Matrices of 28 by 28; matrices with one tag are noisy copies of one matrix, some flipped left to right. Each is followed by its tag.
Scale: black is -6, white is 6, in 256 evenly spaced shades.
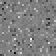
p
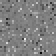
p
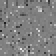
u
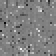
u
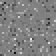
p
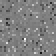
p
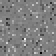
p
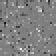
u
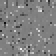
u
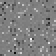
p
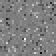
p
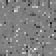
u
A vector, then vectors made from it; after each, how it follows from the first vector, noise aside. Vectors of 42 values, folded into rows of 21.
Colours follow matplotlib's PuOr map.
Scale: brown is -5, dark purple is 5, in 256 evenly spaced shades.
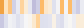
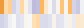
copied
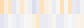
shrunk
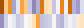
scaled up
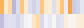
copied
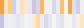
copied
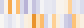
wrapped around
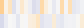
shrunk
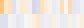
shrunk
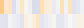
shrunk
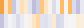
copied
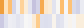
copied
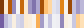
scaled up
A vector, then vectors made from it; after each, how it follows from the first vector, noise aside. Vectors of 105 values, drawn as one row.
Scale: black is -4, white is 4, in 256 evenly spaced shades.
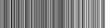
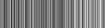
copied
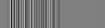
partly zeroed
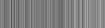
shrunk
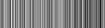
negated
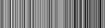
negated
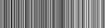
copied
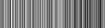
negated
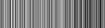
negated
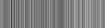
shrunk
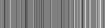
partly zeroed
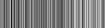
copied
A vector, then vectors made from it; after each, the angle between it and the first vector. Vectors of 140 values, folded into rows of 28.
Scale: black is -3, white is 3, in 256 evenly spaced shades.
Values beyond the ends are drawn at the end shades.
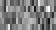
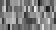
nearly opposite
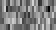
nearly opposite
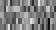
nearly parallel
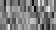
nearly parallel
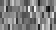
nearly opposite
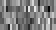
nearly opposite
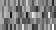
orthogonal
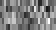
nearly opposite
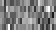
nearly parallel
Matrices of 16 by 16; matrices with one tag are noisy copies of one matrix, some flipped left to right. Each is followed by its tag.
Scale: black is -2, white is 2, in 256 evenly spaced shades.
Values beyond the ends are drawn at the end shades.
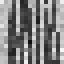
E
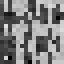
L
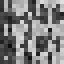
L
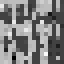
L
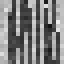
E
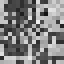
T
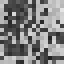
T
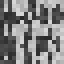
L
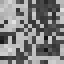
T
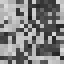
T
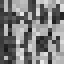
L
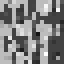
L
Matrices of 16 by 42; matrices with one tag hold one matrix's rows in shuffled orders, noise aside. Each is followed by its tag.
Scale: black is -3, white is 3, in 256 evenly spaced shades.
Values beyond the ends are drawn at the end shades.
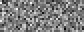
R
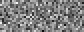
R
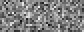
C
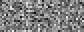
C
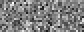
C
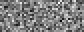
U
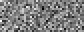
R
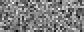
U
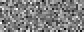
R
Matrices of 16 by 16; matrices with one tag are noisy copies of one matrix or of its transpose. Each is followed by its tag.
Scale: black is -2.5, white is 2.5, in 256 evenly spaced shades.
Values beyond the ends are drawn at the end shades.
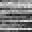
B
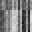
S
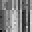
S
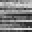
B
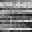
B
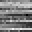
B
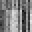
S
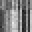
S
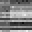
S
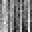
B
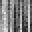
B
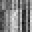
S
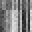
S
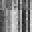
S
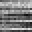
B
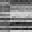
S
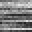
B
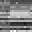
S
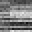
S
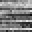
B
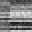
S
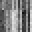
S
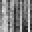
B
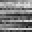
B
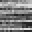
B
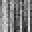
B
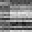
S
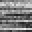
B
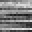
B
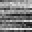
B
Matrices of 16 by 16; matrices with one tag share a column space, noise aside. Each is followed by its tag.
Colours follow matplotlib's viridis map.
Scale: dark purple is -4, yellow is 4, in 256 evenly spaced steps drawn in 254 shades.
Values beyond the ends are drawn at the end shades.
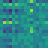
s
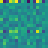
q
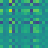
s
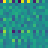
q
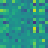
s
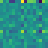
q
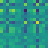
s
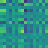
s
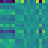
q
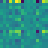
q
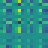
s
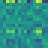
q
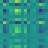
s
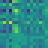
s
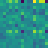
q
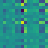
s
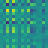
s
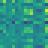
s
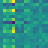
s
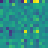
q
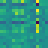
s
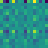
q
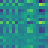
s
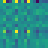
q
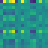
q
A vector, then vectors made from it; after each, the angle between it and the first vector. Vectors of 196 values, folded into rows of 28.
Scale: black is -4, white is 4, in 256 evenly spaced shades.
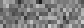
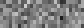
orthogonal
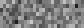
partly aligned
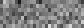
nearly parallel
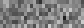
nearly parallel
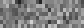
nearly parallel
